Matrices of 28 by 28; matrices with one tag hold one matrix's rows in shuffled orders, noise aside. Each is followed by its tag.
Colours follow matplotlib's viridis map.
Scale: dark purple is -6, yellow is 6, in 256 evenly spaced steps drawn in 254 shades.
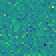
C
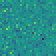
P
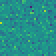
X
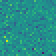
P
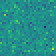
C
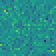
C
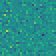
P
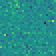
C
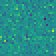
C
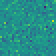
C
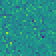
P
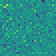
P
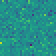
X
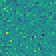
P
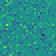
P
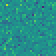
P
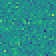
C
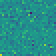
X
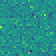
X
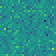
C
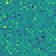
P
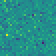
P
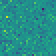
P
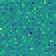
X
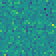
C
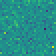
C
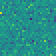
X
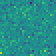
X
